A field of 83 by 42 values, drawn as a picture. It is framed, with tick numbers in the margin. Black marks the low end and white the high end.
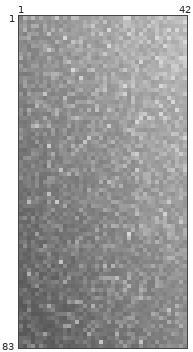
The top right is the ninth with the highest average. No single row or column stands out from its neighbours. The grain is fine, like static. There are no regular stripes. The values follow a bell shape. Values rise toward the top right. The ninth with the lowest average is the bottom left.
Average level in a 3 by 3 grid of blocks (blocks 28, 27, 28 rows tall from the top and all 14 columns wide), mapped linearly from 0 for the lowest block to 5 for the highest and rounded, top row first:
345
124
012
